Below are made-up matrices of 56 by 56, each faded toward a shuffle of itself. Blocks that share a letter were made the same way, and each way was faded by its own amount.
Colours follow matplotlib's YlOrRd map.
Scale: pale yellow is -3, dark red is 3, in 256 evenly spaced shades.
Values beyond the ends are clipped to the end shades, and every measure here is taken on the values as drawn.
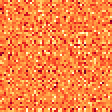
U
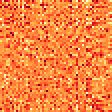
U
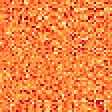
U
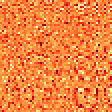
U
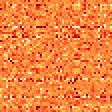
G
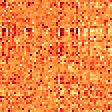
U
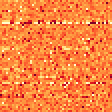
G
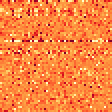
G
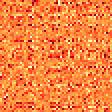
G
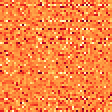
G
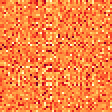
U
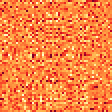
U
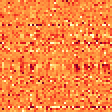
G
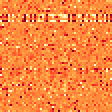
G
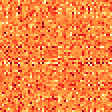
G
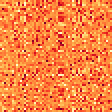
U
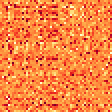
U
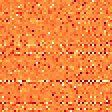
G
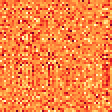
U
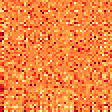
U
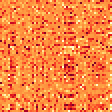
U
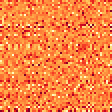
U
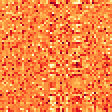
U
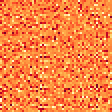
U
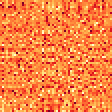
U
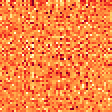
U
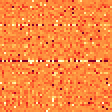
G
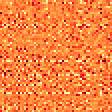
G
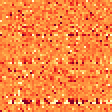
G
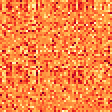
U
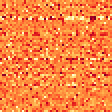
G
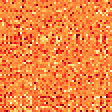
U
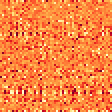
G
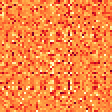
U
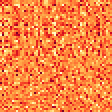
U
